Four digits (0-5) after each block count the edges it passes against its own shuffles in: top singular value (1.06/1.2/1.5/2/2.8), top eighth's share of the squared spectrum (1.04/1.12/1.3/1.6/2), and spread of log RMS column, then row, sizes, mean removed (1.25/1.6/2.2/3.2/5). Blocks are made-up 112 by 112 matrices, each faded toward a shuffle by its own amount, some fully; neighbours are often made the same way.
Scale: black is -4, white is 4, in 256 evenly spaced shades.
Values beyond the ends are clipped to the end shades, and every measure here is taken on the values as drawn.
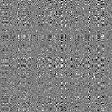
5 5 4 3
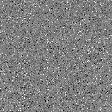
3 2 1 1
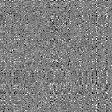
4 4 3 2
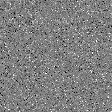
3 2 1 0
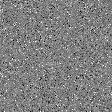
2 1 0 0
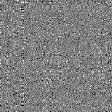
4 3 2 2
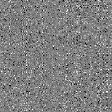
4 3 3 2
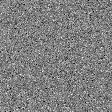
0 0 0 0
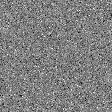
0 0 0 0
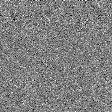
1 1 0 2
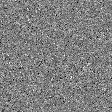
0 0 0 0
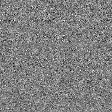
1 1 0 3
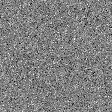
0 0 0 0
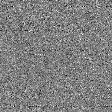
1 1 0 2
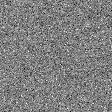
0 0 0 0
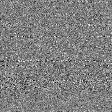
1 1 0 3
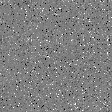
3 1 0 0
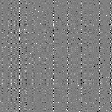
5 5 3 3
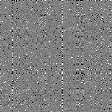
5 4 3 2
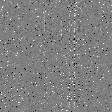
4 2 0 0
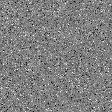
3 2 0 0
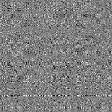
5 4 2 3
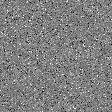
1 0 0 0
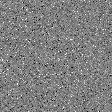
2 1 0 0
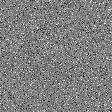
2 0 0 0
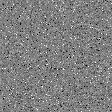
2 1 0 0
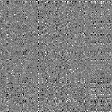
5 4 3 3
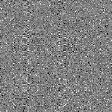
4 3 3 2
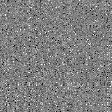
4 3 2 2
